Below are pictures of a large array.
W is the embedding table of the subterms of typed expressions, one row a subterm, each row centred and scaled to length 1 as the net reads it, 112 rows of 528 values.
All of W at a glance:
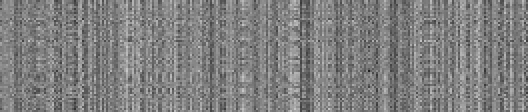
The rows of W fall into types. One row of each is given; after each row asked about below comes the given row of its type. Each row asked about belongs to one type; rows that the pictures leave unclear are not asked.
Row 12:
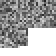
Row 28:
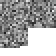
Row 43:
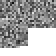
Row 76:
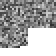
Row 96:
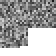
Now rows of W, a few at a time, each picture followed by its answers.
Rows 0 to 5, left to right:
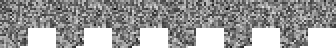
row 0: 12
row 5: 96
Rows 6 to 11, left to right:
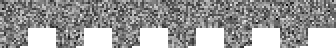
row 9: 12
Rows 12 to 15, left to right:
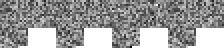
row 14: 76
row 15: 12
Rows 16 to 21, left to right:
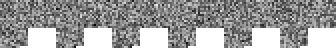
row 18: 96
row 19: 28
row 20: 43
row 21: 12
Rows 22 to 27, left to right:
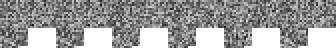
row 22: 43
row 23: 43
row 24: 76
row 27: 12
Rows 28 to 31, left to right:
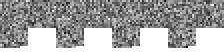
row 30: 96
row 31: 76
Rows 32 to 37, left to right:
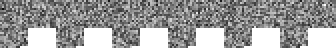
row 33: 96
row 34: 12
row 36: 76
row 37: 96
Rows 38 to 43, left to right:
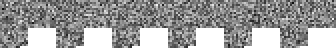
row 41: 96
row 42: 28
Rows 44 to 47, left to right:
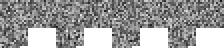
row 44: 96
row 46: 43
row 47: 96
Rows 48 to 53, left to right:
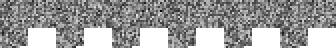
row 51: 12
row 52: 96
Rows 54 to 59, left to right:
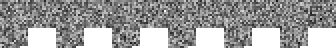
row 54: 96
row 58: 96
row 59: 28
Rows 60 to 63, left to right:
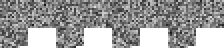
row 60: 43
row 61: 76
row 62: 12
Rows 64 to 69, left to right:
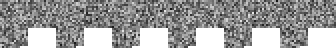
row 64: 96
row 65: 28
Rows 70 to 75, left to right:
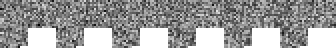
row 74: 12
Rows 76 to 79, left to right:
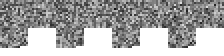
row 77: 12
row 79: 76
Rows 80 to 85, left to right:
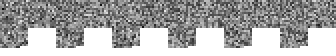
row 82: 96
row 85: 43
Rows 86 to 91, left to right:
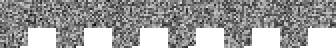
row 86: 28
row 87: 96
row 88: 76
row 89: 76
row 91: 76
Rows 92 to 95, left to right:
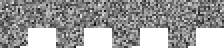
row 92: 76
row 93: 76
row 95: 28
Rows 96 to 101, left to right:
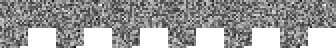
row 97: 76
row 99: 12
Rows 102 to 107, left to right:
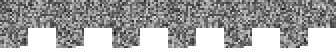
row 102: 12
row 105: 12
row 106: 96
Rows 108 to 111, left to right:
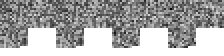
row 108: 12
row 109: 12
